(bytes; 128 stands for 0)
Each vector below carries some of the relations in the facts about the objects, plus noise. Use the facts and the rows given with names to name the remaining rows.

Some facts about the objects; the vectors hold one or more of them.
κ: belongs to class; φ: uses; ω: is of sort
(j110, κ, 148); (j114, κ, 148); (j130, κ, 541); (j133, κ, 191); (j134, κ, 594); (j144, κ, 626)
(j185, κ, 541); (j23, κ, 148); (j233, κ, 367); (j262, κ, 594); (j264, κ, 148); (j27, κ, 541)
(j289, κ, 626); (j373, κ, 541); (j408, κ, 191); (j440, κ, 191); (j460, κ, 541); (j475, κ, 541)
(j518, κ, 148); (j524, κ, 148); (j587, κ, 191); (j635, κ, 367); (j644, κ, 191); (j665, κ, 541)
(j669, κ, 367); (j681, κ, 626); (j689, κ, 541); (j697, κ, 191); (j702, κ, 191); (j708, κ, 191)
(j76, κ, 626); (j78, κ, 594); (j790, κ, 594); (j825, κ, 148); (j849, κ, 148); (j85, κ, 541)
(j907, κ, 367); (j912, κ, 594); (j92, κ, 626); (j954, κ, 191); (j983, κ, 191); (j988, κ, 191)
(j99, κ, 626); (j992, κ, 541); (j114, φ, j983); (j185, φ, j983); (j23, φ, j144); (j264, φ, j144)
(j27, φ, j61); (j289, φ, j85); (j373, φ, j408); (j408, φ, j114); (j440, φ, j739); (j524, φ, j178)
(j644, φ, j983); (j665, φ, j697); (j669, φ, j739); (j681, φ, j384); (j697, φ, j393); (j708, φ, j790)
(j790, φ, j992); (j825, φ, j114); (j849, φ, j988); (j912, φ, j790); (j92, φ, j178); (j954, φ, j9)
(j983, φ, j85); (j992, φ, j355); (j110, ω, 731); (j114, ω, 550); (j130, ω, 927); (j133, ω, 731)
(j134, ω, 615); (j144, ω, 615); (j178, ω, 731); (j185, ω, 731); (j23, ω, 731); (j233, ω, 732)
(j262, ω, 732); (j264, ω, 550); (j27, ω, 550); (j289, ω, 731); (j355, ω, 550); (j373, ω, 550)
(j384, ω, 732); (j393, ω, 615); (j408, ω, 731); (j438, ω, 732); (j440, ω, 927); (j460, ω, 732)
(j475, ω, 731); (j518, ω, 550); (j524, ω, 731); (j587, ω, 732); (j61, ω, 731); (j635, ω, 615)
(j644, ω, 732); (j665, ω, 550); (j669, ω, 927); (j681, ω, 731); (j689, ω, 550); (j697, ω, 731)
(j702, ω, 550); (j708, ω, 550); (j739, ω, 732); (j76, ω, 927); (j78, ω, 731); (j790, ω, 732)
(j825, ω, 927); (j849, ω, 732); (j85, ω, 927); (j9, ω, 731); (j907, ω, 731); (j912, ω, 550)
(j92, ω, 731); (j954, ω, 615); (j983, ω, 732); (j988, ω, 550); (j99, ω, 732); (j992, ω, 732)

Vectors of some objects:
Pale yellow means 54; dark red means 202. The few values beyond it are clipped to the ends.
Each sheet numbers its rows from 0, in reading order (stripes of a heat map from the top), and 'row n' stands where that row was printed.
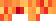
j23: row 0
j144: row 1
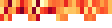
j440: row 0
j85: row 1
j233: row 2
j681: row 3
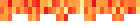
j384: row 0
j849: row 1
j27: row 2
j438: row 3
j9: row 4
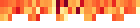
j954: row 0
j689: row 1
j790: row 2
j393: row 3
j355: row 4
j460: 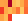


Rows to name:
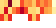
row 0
j130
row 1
j373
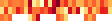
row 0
j178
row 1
j983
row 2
j912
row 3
j133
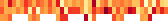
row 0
j99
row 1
j907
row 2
j289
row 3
j825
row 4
j110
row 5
j185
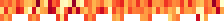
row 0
j697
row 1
j669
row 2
j114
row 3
j518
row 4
j587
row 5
j739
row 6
j635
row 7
j408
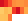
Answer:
j134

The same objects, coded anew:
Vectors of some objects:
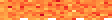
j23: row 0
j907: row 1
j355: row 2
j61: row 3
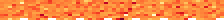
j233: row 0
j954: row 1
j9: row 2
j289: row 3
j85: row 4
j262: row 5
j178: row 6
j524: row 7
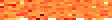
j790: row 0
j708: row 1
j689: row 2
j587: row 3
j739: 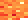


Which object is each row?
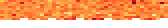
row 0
j681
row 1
j99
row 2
j114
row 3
j264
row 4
j393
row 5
j76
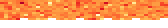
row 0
j144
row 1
j644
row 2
j110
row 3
j130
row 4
j849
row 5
j78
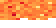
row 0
j92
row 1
j460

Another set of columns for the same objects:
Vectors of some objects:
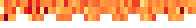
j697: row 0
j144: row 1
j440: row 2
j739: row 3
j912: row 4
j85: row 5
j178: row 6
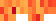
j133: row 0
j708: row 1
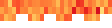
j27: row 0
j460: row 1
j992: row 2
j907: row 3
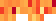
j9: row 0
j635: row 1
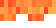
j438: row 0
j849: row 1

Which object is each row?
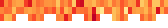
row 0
j233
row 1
j99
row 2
j790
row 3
j983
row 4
j954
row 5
j825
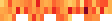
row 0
j130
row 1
j76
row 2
j408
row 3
j264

